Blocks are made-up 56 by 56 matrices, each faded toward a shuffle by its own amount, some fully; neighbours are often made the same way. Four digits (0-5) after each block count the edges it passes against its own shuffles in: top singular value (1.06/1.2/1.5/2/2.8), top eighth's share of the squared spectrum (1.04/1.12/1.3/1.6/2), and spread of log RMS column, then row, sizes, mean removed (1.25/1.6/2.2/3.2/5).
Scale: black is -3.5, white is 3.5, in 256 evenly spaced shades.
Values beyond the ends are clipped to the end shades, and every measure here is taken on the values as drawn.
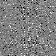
3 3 2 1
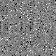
3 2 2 0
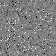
1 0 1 0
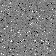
0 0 0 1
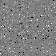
1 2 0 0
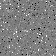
0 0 0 0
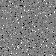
0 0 0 0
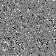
0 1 1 0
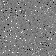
0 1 0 0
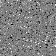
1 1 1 0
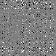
2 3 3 2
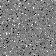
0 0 0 0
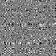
4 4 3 2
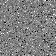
0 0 0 0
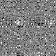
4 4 2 2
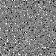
2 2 1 1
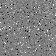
1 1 0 0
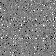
3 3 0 1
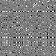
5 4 2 3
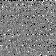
2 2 0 2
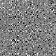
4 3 2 1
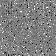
2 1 0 0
